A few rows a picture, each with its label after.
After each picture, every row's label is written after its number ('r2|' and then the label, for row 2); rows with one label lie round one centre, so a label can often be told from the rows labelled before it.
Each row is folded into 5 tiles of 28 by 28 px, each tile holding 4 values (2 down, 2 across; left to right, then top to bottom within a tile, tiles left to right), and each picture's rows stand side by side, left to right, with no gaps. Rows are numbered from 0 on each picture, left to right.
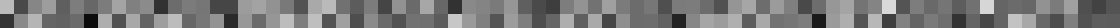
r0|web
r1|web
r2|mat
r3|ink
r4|mat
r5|mat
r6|mat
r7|ink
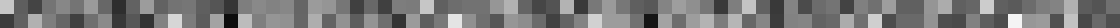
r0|ink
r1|web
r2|mat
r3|ink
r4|web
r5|mat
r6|mat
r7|ink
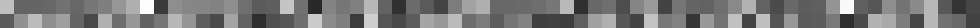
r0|web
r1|ink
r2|ink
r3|mat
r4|ink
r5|mat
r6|ink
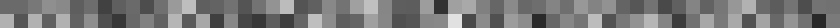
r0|mat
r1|mat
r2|ink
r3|mat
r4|mat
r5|mat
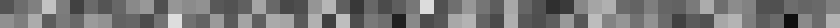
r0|mat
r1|web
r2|mat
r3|ink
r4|mat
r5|web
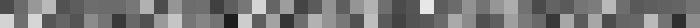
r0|mat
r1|web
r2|ink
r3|ink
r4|mat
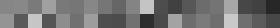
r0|mat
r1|ink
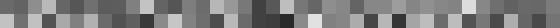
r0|mat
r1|ink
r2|web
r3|mat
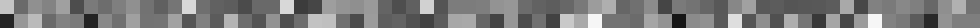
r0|web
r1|mat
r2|ink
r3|ink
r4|mat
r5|mat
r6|web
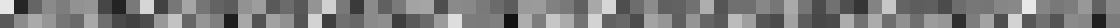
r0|ink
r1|web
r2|mat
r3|web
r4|mat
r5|ink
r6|mat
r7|mat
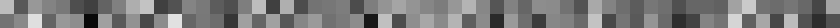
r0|web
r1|web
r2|web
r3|mat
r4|mat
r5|mat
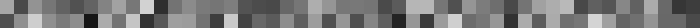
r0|web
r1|ink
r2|mat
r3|web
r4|ink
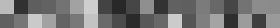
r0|ink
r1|web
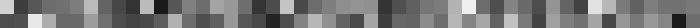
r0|ink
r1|ink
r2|ink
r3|mat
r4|mat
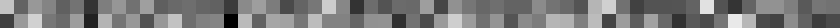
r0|web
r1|web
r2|mat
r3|web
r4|mat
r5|ink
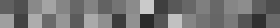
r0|mat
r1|ink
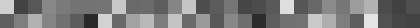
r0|web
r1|mat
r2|ink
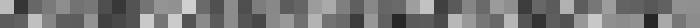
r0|ink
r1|mat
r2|mat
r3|ink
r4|web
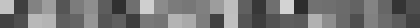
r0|ink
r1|ink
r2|ink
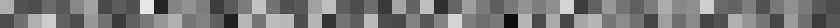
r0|ink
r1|web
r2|mat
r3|web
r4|web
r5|ink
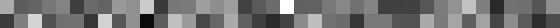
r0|web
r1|ink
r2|ink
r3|mat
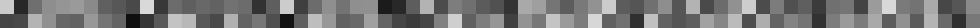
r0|ink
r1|ink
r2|ink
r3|web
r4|mat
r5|mat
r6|mat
